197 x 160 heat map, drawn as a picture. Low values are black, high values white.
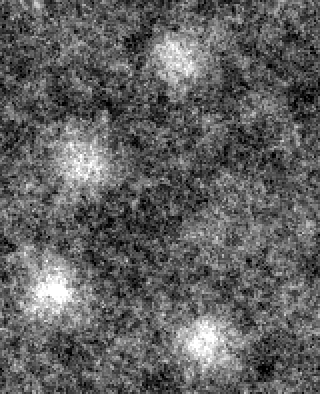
There are four bumps. Neither half mirrors the other. Overall the values sit about 40% of the way up the scale. The texture is blotchy.
